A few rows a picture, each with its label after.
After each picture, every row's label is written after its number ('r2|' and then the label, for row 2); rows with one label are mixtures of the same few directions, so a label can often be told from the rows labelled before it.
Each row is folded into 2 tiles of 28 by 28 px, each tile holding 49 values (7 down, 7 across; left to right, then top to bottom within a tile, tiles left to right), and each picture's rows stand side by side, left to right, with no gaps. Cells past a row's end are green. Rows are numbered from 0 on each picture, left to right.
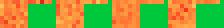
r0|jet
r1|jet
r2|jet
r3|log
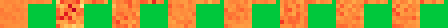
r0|log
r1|log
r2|jet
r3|jet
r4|log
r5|jet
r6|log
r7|log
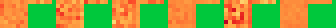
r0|jet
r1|log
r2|jet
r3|jet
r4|jet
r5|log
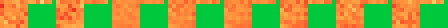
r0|jet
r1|log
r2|log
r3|log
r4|log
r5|log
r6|log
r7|jet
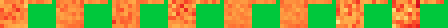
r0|log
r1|log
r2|jet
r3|log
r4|log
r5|log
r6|jet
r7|log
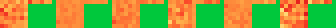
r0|log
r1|jet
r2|jet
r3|jet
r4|jet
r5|log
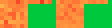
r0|jet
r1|log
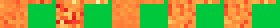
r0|jet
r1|jet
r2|log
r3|jet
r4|jet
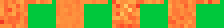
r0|jet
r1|jet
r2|log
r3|jet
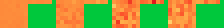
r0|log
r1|jet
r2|jet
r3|jet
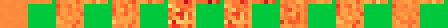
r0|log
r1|jet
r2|jet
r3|jet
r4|jet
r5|jet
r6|jet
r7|jet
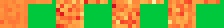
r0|jet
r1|log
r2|jet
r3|jet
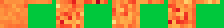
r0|log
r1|jet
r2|jet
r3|jet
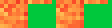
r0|log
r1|log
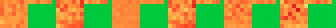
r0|jet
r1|log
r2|log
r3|log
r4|log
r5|log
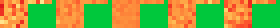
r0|jet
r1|jet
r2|log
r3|jet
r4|log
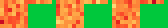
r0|jet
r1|jet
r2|jet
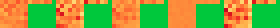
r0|log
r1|log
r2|log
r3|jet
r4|log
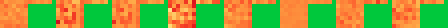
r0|log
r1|jet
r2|jet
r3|log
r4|log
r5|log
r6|jet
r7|log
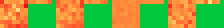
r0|log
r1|log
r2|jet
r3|jet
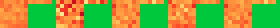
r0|log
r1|log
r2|jet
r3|log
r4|jet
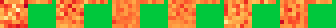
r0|log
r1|log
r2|jet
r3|log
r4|jet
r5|jet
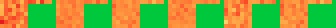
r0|jet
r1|jet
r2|jet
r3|log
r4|jet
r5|jet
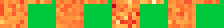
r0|jet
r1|log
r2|jet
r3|jet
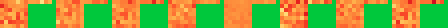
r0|jet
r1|jet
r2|jet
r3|log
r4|jet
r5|log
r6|log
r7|jet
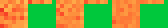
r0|log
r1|log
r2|jet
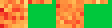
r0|log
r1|jet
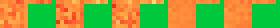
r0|jet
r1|jet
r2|jet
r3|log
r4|log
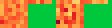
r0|jet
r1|jet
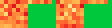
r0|log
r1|log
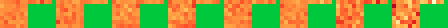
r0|jet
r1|jet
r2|log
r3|log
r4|log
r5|jet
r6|jet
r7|jet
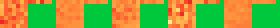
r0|jet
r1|log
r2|log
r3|jet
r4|log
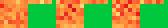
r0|jet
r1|log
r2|log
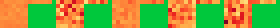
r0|log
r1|log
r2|jet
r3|log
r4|jet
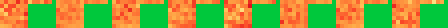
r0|log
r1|log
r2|log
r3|log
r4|log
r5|jet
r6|log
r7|jet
